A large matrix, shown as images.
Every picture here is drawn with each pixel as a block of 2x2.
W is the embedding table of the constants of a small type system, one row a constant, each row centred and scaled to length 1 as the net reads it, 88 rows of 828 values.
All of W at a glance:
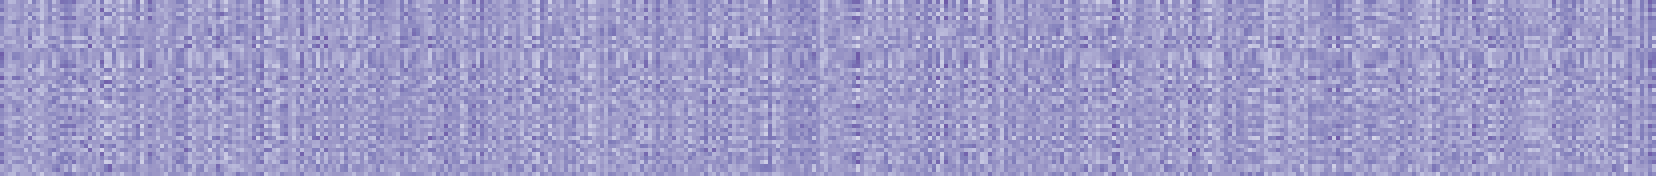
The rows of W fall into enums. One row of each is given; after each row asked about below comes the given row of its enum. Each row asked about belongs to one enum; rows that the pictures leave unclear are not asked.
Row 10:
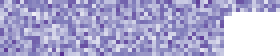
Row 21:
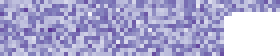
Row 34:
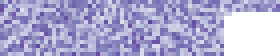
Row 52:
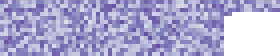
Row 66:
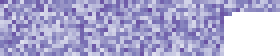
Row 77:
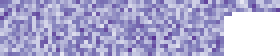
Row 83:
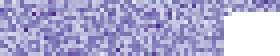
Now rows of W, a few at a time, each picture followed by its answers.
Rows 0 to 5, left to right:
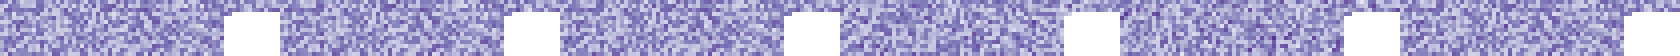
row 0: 52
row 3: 34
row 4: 77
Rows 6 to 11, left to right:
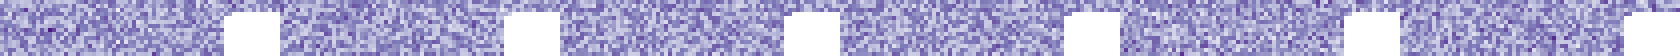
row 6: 21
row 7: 34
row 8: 52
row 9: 52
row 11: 77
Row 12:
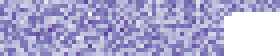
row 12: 21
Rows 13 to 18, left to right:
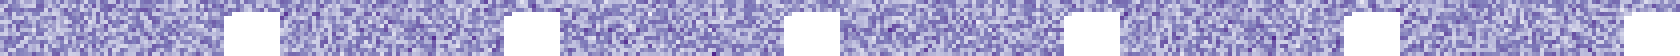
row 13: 52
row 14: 77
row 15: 21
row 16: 21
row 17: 77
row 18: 34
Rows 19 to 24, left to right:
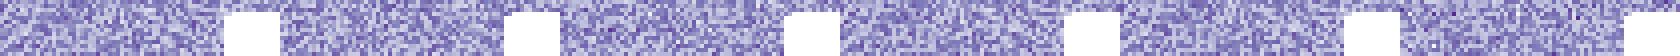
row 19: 34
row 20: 52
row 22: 34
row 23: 34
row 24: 83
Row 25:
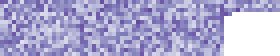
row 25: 66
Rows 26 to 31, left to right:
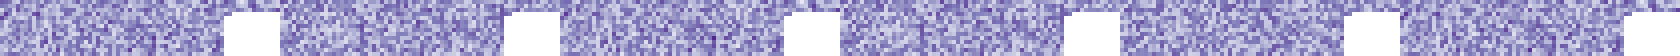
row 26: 77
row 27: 66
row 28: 77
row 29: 66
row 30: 52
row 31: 77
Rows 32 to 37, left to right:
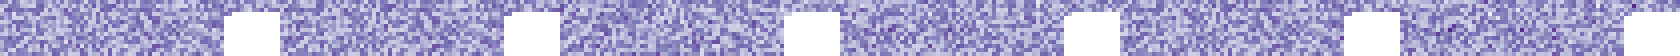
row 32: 52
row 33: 52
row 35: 21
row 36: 52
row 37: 21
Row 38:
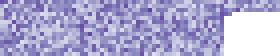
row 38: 66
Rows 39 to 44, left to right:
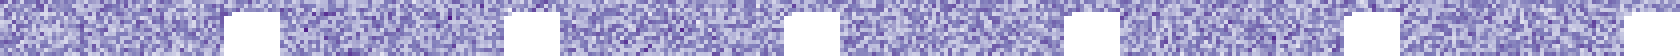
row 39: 66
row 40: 83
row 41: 21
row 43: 77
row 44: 34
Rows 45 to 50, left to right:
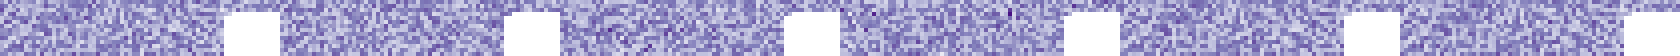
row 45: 34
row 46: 52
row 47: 21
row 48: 83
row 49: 34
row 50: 34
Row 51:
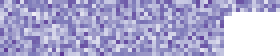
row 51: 10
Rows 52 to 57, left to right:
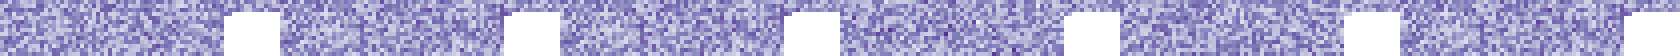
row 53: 66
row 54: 66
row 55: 21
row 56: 34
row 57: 66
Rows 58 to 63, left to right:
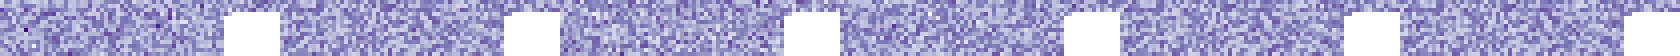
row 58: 83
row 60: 10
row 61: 21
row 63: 52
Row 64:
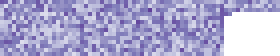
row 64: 66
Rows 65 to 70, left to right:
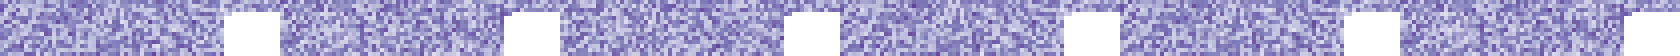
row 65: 34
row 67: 52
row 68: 34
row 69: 34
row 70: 66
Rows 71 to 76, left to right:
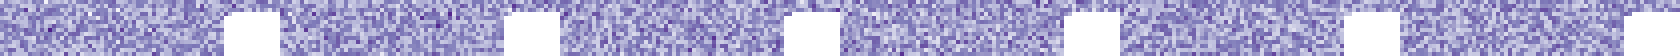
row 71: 21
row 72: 83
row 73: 77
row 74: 10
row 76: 52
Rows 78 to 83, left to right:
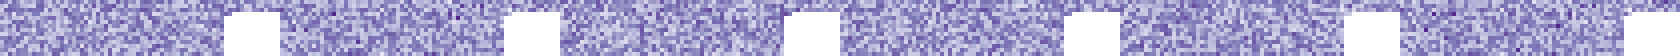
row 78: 52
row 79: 83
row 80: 66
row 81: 52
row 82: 34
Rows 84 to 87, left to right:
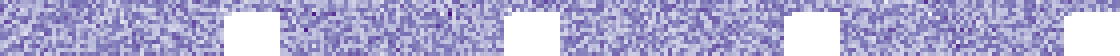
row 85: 83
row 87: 21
